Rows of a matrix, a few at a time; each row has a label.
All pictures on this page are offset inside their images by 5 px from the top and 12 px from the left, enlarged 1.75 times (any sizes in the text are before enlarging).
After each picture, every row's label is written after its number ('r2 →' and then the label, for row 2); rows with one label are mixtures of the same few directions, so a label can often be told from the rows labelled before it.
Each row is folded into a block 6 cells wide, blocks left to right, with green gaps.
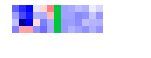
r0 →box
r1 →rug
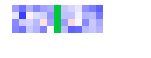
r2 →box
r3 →box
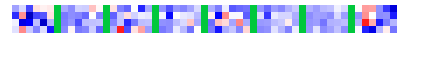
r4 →box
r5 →rug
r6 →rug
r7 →box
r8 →box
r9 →box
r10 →rug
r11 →box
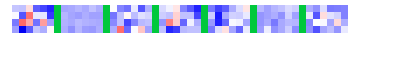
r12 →box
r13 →rug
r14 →rug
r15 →box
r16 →box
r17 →rug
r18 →box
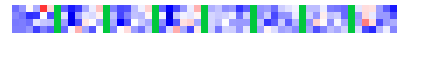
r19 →rug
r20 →box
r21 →box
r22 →box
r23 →rug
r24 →box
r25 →box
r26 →box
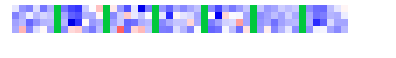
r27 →rug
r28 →box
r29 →rug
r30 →box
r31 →box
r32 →rug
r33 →box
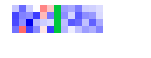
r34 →rug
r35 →box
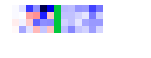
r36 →rug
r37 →rug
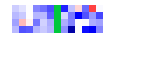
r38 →box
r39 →rug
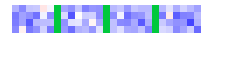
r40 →rug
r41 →box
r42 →box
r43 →box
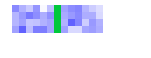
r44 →rug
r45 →box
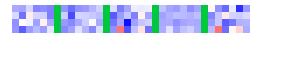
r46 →box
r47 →box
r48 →rug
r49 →rug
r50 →rug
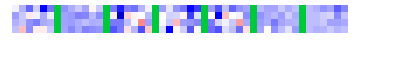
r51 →rug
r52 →rug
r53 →box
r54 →rug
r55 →box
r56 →rug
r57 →rug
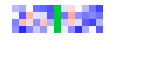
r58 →box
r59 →box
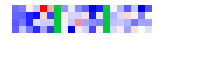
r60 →rug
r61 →rug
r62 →rug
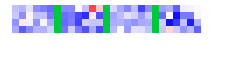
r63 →box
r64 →rug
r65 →rug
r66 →box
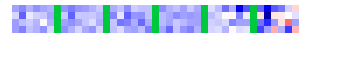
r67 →box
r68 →box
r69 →box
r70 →rug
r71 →rug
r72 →box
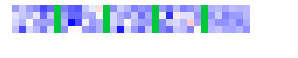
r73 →rug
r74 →box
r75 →rug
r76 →box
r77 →box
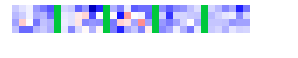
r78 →box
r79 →rug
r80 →box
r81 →box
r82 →rug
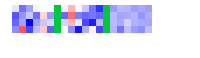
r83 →rug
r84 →box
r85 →rug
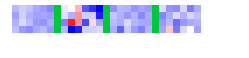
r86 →box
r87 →box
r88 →rug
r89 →rug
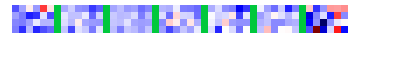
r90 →rug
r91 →rug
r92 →rug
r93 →box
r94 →rug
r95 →rug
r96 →rug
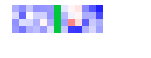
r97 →box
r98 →box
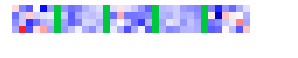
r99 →rug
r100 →box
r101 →box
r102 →box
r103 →box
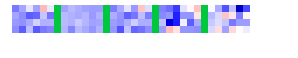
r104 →rug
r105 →rug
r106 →rug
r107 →box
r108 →rug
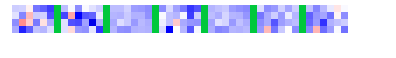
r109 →box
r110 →box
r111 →box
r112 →rug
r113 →box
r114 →rug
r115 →rug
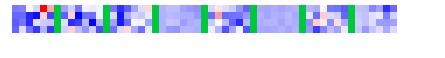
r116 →rug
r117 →box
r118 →box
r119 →box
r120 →box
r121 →box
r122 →box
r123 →rug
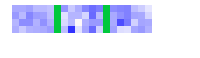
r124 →box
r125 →rug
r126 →box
